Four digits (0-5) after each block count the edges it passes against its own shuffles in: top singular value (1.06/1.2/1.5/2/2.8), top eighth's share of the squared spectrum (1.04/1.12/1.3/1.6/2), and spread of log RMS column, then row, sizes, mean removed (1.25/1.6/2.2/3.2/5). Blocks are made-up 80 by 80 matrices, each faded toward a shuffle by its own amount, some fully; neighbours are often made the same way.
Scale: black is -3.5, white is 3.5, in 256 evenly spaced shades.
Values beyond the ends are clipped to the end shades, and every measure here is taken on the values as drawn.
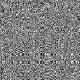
4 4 2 2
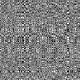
5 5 3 3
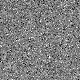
2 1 0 0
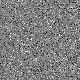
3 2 0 0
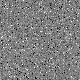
1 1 0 0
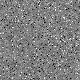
0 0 0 0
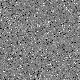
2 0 0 0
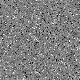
2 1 0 0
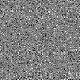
4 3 2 1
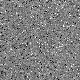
2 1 0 0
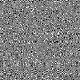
4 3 2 2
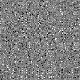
4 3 2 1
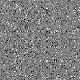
4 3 1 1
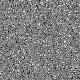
2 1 0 0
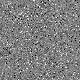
3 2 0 0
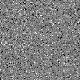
4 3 1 1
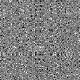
4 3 2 1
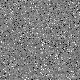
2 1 0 0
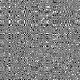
5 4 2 3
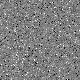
0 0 0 0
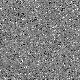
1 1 0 1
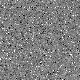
0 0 0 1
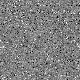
1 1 0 2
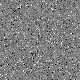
0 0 0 0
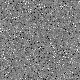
0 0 0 0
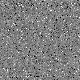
1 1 0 1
